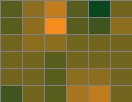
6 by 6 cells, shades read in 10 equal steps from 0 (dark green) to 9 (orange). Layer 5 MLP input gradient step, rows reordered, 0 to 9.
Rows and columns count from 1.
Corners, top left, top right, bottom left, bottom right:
3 4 2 4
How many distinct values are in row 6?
5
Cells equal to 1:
0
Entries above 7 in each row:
0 1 0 0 0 0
